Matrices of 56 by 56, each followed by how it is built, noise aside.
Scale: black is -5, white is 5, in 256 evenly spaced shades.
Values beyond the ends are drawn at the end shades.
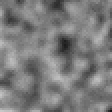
smooth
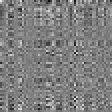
low rank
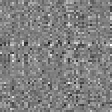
low rank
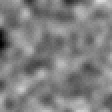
smooth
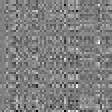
low rank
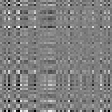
low rank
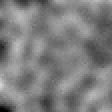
smooth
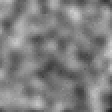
smooth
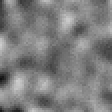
smooth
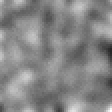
smooth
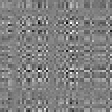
low rank
